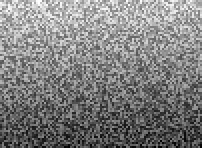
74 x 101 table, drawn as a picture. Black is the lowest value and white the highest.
Average level on the scale: 50%. Odd rows or columns: none. Grain: fine. Stripes: none. Slope: up to the top.
